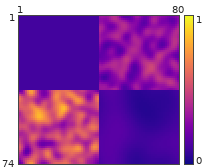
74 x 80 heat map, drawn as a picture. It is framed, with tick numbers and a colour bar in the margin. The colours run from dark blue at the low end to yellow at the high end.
The table splits into 2 rows of 2 panels. Panel 1,1: very low, flat. Panel 1,2: low, blotchy. Panel 2,1: middling, blotchy, strong in contrast. Panel 2,2: very low, smooth, faint in contrast.
